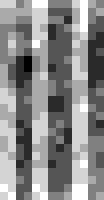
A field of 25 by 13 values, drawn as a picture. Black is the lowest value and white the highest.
Ninth with the highest average: bottom right. Grain: streaks running down. Stripes: upright, repeating 3 times.
